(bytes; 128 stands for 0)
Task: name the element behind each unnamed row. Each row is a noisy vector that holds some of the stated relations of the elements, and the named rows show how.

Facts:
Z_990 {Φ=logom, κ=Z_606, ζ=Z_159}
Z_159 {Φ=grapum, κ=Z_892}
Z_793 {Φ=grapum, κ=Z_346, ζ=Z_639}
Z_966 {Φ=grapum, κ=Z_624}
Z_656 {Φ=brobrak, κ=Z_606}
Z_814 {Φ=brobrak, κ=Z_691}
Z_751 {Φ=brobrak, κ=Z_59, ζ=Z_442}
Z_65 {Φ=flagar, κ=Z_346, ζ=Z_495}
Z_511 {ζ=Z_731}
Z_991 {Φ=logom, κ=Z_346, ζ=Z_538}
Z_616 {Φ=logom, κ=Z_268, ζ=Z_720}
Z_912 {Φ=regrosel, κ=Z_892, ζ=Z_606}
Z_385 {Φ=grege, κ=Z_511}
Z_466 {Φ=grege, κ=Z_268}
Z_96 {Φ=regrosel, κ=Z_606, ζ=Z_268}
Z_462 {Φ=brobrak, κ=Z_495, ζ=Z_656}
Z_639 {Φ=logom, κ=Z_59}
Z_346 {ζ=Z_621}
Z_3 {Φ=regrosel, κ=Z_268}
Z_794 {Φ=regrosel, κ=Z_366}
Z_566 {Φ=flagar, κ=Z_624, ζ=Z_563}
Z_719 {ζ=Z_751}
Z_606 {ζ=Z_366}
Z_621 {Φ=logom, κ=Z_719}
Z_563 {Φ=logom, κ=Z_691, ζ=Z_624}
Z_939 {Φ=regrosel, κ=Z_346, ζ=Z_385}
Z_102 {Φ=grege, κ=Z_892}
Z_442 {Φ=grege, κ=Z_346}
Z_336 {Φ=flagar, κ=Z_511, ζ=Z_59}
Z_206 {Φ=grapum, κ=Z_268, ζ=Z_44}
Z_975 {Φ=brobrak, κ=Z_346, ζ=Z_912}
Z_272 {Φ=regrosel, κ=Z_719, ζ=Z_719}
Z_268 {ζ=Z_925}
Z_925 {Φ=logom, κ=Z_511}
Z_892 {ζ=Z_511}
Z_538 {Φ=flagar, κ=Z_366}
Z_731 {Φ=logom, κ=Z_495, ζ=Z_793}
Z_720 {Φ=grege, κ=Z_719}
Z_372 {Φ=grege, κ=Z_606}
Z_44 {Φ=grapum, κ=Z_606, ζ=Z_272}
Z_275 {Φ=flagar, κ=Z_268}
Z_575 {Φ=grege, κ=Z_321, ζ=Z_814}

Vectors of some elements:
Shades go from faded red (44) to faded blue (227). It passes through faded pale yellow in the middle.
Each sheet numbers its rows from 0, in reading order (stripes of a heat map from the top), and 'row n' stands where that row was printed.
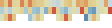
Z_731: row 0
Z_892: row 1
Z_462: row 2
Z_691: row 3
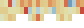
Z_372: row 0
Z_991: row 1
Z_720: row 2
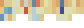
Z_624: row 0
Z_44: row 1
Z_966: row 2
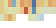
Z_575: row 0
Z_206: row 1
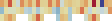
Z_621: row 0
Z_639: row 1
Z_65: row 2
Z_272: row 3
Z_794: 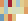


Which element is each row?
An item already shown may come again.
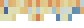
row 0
Z_159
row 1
Z_991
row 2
Z_268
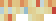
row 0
Z_991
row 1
Z_372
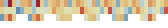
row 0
Z_3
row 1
Z_794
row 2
Z_442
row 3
Z_466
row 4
Z_275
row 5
Z_656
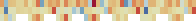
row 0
Z_793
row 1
Z_385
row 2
Z_616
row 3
Z_96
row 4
Z_720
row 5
Z_159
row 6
Z_102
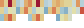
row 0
Z_912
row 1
Z_912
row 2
Z_321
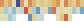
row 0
Z_719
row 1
Z_346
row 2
Z_616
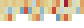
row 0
Z_975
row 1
Z_336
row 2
Z_939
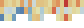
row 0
Z_268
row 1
Z_65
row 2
Z_990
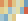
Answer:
Z_606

